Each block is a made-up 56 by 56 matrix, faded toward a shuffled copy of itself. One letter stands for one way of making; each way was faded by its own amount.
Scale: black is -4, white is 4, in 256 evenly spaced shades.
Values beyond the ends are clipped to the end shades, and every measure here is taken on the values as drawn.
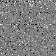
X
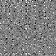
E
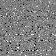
X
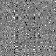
E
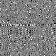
E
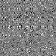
E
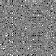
E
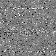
X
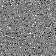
X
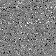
X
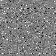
X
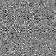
E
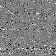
X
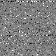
X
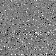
X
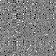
E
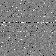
X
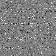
X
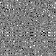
E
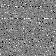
X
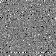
X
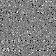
X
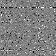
E
